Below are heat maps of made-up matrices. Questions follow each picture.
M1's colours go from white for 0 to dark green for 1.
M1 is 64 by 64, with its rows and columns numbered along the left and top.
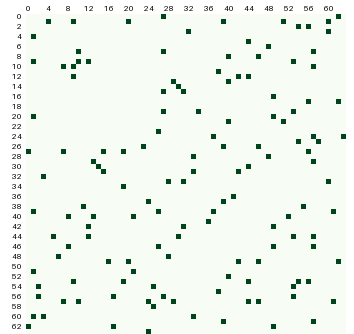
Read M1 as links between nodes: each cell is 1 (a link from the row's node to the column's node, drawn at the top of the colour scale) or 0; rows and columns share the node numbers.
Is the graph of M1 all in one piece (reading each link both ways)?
no
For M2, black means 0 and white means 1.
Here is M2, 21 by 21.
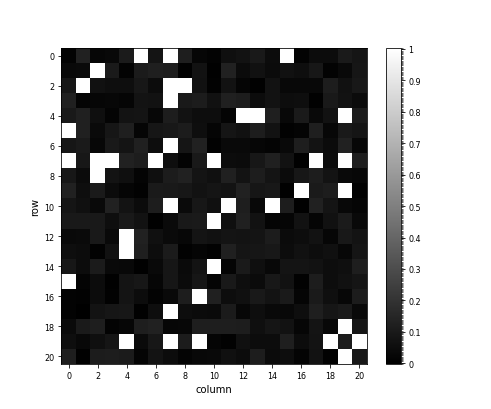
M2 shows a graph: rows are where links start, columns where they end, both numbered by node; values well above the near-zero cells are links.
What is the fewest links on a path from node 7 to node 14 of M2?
2
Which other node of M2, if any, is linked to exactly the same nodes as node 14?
node 11
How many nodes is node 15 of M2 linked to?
1
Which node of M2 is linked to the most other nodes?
node 7
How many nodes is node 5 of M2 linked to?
1
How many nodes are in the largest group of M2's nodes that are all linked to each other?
2
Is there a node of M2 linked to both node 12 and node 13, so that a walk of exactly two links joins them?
yes
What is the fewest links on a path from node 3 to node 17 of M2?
2
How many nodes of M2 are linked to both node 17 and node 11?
0
